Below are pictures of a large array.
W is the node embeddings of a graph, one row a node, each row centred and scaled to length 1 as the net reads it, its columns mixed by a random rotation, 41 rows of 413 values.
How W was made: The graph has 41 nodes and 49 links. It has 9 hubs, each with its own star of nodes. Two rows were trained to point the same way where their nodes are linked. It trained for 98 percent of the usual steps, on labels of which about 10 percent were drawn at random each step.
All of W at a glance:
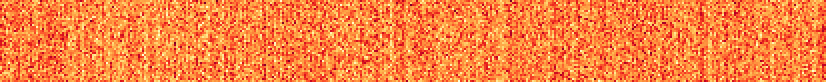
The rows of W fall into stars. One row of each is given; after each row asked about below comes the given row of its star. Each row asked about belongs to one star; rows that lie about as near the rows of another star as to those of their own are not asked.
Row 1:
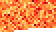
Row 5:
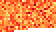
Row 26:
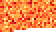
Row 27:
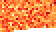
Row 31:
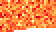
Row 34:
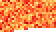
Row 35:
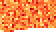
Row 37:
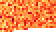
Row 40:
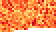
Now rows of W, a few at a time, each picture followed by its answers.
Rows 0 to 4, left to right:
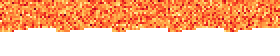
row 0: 5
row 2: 37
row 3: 5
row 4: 27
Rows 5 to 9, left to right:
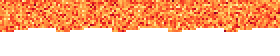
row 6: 31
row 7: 31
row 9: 26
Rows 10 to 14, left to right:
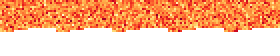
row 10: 35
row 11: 1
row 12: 5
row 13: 34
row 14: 34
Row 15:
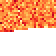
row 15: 26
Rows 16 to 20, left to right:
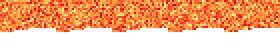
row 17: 40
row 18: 40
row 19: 34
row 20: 34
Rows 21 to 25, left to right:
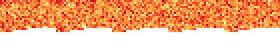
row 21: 27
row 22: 27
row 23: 1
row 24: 37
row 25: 35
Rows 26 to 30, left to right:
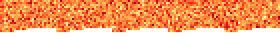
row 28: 5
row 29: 5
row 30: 27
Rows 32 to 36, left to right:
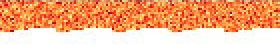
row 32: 34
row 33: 26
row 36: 37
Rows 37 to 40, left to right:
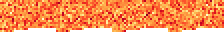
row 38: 26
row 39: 1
